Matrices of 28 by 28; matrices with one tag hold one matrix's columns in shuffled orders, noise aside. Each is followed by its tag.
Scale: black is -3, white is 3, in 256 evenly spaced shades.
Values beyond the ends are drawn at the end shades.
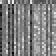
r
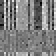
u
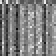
r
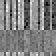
u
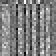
r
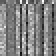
r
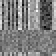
u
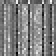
r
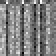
r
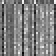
r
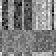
u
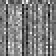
r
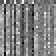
r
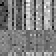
u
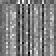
r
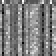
r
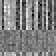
u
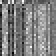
r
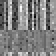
u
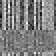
u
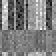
u
